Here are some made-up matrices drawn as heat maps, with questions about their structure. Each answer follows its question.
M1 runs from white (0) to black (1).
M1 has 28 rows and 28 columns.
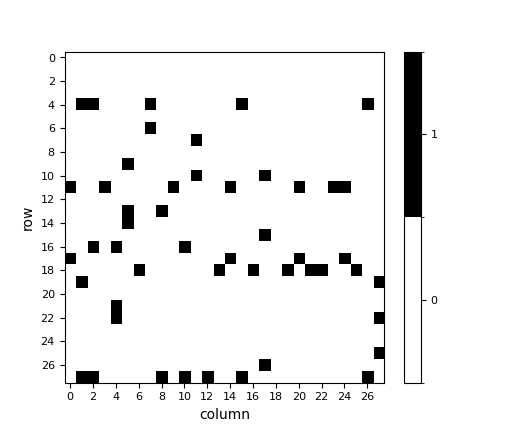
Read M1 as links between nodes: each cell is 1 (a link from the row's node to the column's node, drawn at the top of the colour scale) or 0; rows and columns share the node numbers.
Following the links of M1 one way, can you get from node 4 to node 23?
yes
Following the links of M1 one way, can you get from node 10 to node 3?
yes
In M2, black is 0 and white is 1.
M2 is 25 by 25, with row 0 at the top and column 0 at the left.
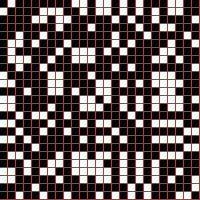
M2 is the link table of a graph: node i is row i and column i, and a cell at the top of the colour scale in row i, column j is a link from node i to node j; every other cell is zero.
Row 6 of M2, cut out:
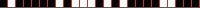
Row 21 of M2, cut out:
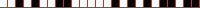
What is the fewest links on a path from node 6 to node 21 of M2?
1
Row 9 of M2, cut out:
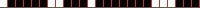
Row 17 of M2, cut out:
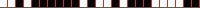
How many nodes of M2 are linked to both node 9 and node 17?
4
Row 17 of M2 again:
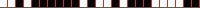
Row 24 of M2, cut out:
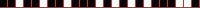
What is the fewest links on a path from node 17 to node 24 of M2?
2
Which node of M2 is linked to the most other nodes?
node 21
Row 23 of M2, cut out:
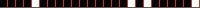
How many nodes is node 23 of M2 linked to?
4
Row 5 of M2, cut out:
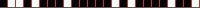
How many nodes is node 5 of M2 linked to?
8
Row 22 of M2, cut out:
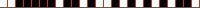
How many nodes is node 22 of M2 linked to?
11
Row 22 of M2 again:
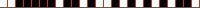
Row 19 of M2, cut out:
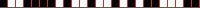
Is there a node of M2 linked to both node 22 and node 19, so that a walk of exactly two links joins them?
yes
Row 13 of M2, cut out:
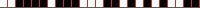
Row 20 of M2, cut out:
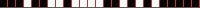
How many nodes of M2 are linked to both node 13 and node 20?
7
